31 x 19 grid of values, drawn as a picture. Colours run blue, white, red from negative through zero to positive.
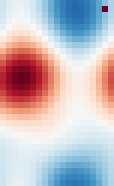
The bottom left is the smoothest part. One lone cell stands out, far higher than its neighbours. The ninth with the highest average is the middle left. There are no regular stripes. Values change most from cell to cell in the top right.
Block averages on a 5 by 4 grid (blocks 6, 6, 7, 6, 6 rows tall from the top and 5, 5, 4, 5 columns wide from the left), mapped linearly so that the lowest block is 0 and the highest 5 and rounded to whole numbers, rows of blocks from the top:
2 1 0 1
4 4 2 3
5 4 3 3
3 3 2 2
2 1 1 1
